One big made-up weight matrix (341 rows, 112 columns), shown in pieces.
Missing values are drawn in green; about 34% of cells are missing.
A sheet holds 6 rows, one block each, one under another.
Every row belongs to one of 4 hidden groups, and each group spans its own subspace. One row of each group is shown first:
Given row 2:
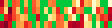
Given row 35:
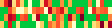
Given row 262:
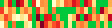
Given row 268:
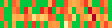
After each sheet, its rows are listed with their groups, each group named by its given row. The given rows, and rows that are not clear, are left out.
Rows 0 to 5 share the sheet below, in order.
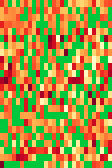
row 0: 262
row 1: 2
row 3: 268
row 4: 2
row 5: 262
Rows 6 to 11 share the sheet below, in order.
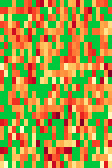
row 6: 35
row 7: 35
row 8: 2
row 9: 262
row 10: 2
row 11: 2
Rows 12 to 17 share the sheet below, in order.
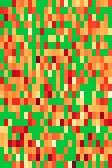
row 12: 2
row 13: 268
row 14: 262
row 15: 268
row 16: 2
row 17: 262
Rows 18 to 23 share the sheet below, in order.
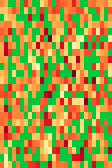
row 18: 2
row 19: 268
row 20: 2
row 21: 268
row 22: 268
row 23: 268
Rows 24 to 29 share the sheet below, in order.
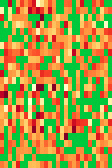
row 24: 2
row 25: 262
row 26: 2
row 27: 2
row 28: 268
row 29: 2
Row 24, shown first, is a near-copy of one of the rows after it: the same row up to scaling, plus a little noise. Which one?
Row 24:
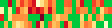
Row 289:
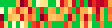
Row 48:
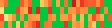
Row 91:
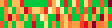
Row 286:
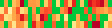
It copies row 48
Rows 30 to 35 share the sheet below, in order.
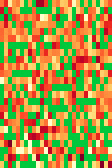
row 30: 2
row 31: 35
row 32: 262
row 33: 268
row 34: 35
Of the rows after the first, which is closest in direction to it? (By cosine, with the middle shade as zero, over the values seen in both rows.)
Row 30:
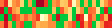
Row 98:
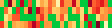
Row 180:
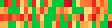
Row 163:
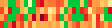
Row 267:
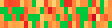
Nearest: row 180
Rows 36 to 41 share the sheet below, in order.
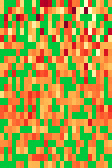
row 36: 268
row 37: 2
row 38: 268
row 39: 2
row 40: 268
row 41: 268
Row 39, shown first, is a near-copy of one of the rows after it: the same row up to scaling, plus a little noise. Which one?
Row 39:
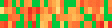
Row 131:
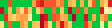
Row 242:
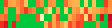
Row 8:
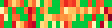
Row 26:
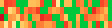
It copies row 8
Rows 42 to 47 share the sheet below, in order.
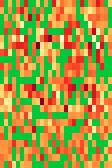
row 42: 2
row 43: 35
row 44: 262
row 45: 2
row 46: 268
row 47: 2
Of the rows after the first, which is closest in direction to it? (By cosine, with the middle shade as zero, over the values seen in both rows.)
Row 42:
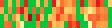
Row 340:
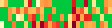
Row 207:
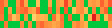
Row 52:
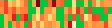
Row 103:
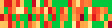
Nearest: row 103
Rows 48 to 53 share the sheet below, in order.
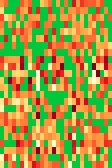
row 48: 2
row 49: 2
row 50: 35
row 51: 262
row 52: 262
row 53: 262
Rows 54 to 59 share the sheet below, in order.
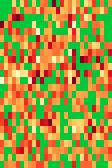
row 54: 262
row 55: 262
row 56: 262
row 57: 268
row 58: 268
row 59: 35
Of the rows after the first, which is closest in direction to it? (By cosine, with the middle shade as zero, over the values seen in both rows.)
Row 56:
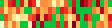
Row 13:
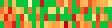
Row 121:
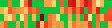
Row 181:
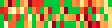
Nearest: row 121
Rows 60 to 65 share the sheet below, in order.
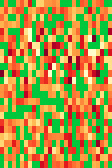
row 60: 268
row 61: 35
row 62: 262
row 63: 35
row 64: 262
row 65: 262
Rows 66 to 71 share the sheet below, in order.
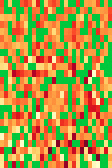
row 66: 35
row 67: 262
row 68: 268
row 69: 35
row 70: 262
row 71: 2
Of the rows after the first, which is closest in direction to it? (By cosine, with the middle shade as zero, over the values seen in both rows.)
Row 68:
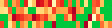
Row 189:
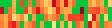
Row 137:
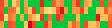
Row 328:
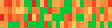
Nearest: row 137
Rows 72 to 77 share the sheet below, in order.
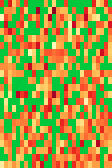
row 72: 262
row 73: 35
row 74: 35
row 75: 268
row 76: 268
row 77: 262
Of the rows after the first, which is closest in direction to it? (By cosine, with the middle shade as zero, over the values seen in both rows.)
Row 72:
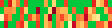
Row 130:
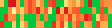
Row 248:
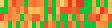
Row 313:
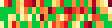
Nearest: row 130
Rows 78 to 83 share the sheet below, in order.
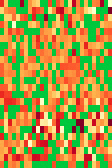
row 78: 2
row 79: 262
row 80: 262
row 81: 2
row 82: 268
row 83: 268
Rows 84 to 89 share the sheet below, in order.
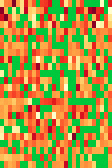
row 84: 2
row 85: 268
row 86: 262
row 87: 35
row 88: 262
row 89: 2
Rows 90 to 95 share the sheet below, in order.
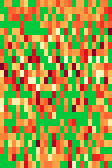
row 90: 2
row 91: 2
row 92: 2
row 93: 262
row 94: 268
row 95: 262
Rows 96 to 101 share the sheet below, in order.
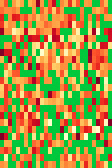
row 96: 262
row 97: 262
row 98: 2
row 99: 35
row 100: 2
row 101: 35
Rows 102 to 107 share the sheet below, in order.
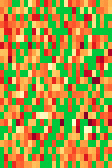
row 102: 268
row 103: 35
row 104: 2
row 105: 35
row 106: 268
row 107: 268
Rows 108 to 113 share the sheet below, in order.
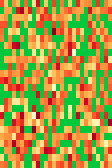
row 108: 35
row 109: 262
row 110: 2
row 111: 262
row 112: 2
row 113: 35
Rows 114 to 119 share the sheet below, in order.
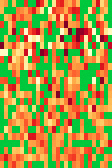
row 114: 268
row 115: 262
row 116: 35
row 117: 2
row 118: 35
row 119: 2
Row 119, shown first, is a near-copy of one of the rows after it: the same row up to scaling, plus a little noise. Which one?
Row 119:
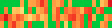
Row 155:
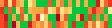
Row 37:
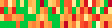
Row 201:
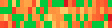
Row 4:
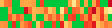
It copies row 4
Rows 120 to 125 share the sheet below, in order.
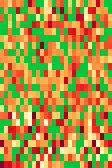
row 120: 268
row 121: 2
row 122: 268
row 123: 262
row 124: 35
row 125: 262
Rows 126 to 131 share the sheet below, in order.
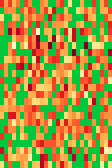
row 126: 262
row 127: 262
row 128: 35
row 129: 268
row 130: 2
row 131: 2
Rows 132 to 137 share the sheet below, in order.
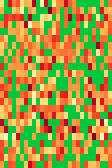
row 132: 35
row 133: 2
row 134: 268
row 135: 268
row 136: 2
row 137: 35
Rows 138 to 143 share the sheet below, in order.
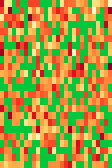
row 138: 2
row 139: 262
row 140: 268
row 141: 262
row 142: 35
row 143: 262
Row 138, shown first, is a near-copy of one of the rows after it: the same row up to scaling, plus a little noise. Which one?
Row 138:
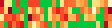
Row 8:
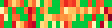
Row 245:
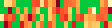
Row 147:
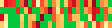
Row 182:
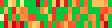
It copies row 245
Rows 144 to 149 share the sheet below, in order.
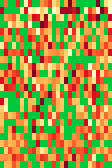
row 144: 262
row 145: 262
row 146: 268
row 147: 2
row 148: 268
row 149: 268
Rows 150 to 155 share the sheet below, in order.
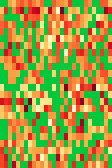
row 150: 2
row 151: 2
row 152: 35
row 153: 35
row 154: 268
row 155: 2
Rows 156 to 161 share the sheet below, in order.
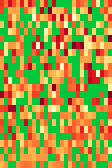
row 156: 268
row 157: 268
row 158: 35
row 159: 268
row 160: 2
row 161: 2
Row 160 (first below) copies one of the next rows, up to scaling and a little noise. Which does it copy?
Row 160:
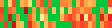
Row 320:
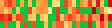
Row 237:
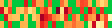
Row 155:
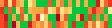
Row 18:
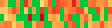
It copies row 155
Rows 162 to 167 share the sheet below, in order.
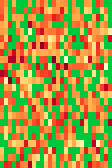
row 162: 35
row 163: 268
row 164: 2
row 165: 35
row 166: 268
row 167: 262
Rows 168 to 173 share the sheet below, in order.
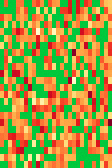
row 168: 262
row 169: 262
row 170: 262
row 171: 268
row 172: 268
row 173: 35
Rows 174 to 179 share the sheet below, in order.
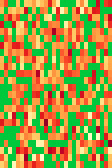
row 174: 2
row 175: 262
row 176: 35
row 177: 2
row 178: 2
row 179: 268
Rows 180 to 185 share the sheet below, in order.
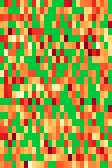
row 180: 35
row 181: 2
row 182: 2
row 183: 35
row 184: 2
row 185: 35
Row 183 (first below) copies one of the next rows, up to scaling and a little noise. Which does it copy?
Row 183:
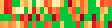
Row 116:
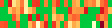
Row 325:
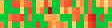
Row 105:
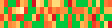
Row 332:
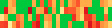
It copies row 105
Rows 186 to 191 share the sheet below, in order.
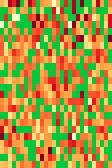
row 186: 262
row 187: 268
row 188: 268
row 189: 268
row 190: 262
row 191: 2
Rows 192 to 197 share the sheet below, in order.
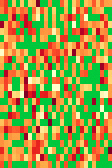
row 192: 262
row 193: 262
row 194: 35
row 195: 35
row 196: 35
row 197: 268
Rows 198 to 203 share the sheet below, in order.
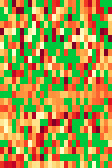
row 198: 35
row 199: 2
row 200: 268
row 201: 2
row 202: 2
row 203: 268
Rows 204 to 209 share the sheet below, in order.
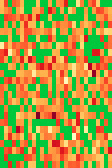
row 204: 35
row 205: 35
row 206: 268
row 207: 268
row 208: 262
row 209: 2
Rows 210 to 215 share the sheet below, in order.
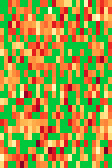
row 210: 2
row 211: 262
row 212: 2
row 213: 35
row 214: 2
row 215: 2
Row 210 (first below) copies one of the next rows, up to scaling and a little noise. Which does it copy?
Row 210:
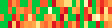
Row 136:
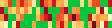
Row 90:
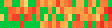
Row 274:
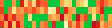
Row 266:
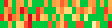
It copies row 274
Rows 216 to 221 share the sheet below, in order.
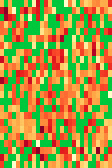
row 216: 2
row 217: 268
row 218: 262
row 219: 268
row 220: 2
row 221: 2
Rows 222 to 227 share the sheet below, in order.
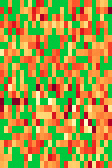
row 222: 268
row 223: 262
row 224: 2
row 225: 262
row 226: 268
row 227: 2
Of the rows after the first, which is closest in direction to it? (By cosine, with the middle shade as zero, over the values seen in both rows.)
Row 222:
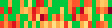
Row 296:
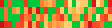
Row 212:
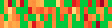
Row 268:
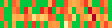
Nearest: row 296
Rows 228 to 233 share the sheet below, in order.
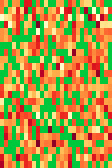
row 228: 35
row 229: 262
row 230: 2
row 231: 2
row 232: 262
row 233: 262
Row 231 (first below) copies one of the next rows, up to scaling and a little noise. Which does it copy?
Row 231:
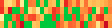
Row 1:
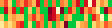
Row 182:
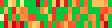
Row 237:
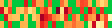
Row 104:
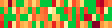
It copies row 182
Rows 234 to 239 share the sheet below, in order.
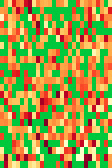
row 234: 35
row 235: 2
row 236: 262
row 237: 2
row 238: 35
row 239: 268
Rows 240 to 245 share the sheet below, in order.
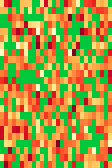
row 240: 35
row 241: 262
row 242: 2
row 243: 262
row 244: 262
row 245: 2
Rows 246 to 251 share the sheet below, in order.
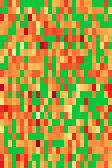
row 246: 35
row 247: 2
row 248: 262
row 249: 262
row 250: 262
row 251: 262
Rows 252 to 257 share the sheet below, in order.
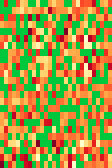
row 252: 35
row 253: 268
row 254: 268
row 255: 262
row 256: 35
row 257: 262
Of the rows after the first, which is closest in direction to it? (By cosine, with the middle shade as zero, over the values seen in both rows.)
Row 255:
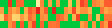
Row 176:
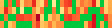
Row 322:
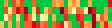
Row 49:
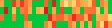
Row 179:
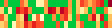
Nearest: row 179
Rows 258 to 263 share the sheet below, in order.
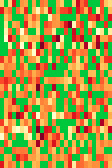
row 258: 262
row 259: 2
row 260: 262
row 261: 262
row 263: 262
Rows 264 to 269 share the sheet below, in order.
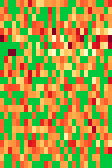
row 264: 268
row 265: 268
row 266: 2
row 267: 35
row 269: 2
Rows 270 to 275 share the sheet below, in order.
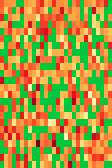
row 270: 35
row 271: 268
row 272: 262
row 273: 268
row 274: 2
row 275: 262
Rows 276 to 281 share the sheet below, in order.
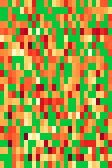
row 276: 35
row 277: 2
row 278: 35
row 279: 35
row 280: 35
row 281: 35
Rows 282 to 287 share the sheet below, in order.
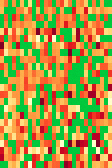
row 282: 268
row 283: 262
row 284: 262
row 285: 2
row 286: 2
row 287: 262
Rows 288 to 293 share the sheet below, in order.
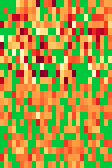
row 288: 262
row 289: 2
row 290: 268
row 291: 2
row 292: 262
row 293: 35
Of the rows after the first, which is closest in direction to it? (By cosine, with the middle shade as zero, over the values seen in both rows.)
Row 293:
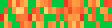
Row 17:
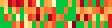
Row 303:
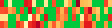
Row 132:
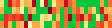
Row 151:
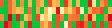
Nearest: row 132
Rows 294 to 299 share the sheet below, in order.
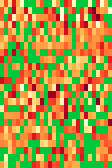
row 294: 2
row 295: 2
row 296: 262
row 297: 2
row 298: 268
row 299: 268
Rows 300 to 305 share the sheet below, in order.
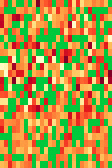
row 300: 262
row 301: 268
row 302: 2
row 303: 35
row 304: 262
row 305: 35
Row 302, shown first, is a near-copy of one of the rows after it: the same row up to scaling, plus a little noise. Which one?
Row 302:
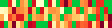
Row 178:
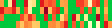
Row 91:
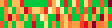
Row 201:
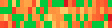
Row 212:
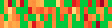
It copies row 201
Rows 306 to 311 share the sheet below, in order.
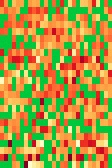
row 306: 262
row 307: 262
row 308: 262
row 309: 2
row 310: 35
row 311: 35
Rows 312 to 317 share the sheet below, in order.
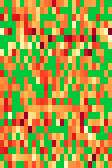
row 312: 262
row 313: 2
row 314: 35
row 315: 268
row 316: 2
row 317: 268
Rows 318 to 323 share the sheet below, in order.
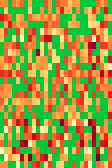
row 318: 35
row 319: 35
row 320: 2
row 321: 268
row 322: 268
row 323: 2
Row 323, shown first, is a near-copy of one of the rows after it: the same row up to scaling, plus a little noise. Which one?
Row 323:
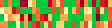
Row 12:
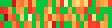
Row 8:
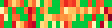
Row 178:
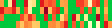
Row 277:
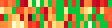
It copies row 277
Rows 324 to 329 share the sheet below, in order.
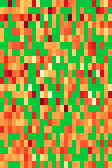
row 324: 35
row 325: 35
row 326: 2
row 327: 268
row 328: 35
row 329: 268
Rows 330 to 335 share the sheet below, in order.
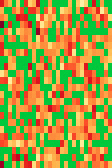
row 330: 262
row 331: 262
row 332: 35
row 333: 268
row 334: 262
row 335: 262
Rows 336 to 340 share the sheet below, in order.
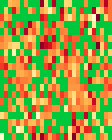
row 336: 35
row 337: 2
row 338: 268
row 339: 268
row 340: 262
